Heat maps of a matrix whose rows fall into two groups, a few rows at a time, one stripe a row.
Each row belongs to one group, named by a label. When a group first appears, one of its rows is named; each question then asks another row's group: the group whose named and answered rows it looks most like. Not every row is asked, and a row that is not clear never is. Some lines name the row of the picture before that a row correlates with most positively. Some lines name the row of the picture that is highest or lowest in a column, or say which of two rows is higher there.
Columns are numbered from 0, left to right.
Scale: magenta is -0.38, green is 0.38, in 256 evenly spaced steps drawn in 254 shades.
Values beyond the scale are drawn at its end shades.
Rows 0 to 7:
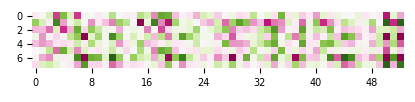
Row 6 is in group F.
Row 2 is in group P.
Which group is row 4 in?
P
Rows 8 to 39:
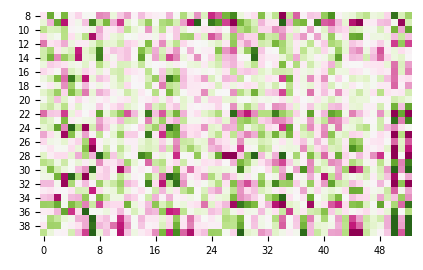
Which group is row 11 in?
F
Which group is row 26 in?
F
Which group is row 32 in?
P
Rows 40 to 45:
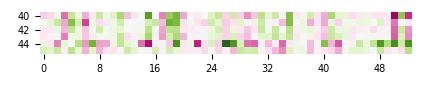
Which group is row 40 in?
P
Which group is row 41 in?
P
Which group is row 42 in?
P
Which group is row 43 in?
P
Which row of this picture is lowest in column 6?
41
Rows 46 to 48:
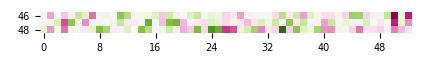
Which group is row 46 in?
F
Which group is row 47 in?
P
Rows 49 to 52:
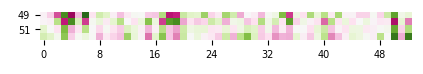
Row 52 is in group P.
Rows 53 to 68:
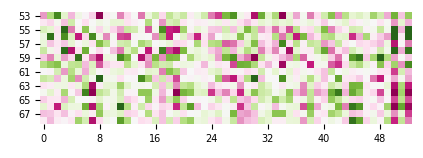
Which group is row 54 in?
P
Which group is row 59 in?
F
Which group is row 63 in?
F
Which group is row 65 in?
P
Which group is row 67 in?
P
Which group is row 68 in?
F
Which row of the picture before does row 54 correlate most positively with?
50
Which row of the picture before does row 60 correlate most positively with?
52
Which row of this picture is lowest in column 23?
60
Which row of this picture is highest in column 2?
53
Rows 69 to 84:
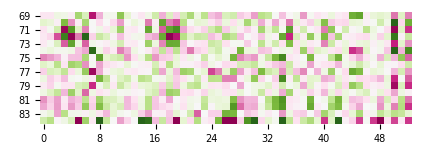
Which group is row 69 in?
F
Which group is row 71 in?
P
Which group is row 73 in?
P
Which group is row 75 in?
P
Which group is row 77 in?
F
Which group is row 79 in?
F
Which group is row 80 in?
P
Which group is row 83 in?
F
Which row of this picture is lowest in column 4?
72
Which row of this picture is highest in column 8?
84
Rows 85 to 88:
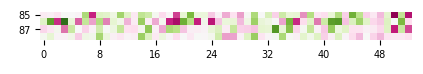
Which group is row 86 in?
F
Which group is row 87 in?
P
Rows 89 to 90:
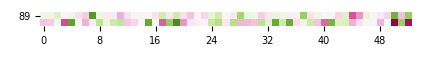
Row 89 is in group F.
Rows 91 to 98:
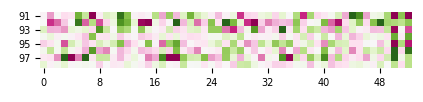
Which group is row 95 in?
P
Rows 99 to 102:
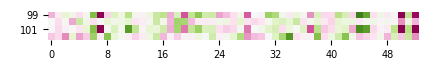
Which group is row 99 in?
F
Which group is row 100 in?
P
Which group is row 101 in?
F
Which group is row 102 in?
P
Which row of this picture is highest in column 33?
102
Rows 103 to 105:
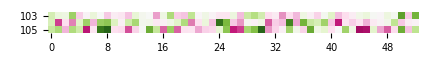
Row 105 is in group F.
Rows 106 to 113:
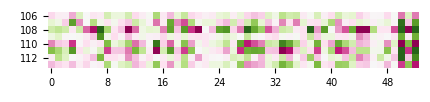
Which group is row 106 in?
P
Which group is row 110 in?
P
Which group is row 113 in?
P
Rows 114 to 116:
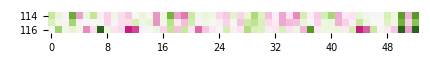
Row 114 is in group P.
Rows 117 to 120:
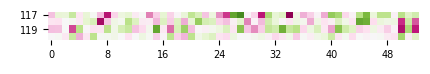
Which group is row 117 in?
F
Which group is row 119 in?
P
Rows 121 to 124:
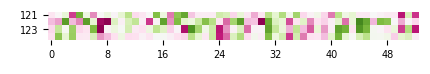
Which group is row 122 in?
F
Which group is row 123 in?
F
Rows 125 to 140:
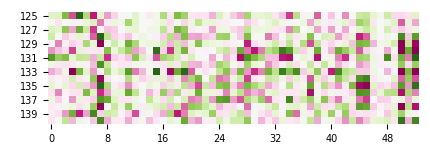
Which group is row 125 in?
P
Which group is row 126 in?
F
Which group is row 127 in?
P
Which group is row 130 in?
P
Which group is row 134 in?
F
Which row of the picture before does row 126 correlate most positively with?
123
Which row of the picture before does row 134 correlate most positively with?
123
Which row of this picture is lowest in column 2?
139
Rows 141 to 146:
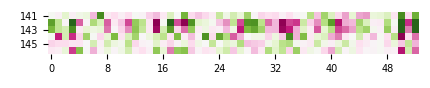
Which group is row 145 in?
P
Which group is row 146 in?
P
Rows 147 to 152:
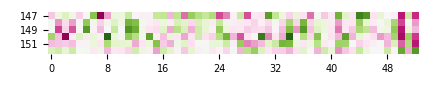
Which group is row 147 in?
F
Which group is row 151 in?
P
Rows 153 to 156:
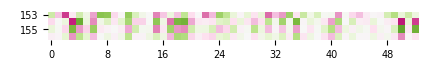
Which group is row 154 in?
P
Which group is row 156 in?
P
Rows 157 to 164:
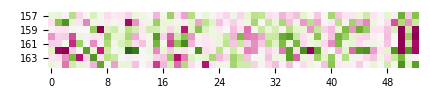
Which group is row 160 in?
P
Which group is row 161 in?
P
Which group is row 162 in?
F
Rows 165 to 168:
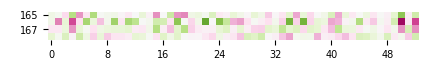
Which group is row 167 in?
P
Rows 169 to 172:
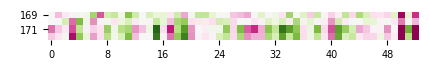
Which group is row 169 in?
F
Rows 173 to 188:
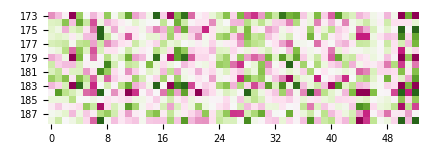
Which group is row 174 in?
P
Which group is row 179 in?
P
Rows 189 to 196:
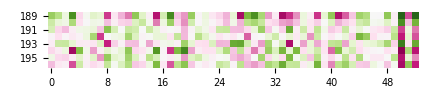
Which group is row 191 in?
F
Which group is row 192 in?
F
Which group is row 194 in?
P
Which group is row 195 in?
F
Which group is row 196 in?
P
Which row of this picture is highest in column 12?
189
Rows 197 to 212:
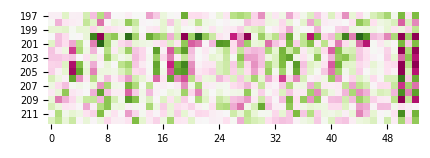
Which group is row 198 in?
F
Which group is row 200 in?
F
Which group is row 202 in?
P
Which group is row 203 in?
P
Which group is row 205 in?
P
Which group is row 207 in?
F
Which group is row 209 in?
F
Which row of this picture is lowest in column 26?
200
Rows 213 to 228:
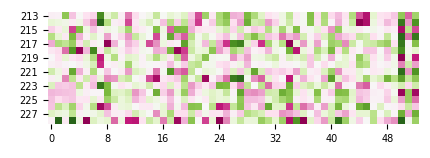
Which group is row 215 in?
P
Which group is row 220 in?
F
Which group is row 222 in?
F
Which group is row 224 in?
P
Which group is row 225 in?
P
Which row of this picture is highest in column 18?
215
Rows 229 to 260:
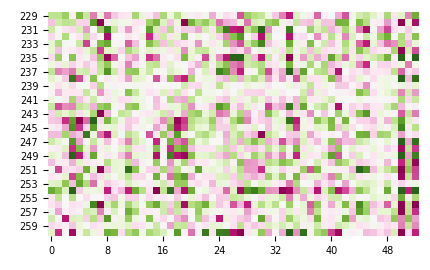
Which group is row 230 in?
F
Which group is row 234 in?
F
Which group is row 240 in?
F
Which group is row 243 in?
F
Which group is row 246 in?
F
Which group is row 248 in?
P
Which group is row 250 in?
P
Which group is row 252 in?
P
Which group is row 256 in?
F
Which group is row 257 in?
F
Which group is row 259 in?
P
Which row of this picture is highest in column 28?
254
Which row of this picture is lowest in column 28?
256
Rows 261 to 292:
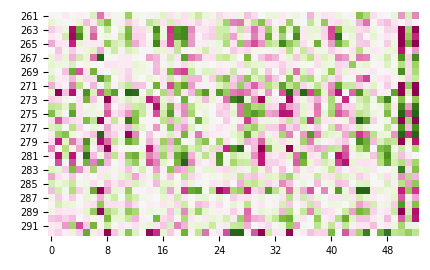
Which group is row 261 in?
F
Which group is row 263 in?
P
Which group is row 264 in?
P
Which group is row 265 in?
P
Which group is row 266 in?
F
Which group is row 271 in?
P
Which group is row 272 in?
F
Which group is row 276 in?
F
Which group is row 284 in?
P
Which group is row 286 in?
F
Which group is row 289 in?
F
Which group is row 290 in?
P
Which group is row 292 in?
F
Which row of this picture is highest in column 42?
290
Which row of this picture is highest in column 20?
286
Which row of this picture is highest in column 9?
272
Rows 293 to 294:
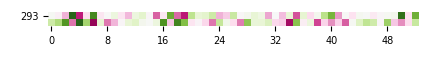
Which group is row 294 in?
P
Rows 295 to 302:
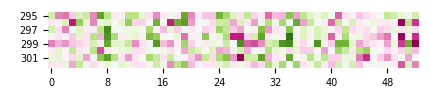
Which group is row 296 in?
P
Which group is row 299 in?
P
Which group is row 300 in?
F
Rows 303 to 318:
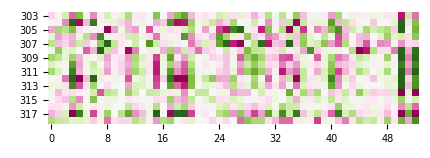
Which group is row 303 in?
P
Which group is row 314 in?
F
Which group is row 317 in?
P
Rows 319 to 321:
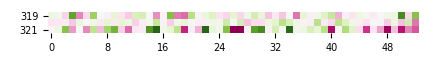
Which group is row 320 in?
P
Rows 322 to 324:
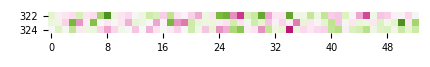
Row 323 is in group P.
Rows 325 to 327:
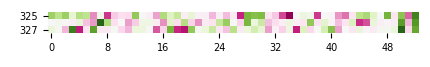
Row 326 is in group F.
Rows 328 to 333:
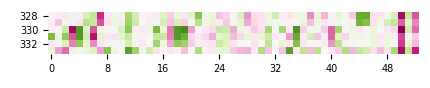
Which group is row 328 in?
F
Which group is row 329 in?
F
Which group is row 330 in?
P
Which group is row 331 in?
P
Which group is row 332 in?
P
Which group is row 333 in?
F
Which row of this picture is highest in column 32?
328
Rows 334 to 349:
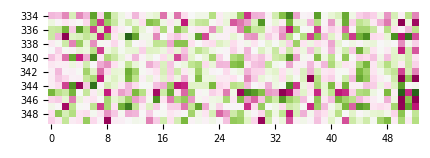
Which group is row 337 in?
F
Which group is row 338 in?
P
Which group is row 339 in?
F
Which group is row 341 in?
F
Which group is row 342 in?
F
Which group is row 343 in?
F
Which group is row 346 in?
P
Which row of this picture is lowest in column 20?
346
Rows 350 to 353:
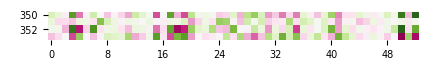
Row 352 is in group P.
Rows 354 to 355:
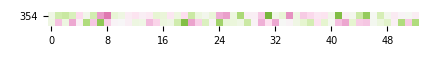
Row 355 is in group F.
